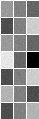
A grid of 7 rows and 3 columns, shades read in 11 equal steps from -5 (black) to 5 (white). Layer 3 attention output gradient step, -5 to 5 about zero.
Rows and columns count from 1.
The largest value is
4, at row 4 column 1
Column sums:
2 -1 -1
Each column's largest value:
4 0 3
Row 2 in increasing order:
-2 0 3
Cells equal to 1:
2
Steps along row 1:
down down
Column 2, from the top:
0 0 0 -1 0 0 0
